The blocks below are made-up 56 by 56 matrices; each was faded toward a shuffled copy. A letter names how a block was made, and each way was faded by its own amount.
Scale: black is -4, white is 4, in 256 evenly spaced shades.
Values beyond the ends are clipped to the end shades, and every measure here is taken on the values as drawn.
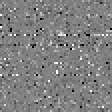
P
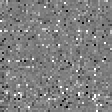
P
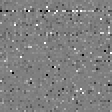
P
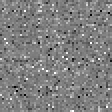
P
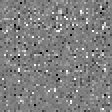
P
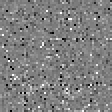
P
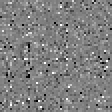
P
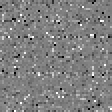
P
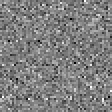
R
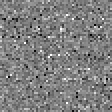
R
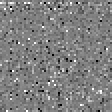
P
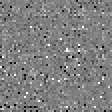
P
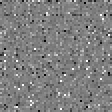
P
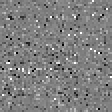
P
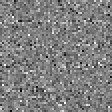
R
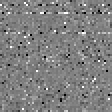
P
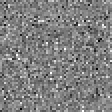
R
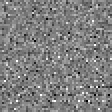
R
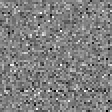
R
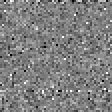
R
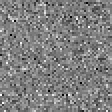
R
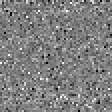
R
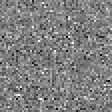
R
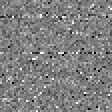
R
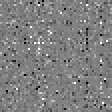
P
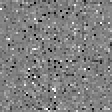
P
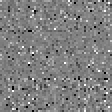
P
